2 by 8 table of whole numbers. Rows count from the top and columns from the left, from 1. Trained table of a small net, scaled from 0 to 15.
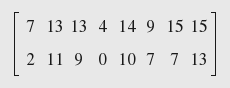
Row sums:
90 59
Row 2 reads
2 11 9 0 10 7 7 13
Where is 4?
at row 1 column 4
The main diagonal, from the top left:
7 11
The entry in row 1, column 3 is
13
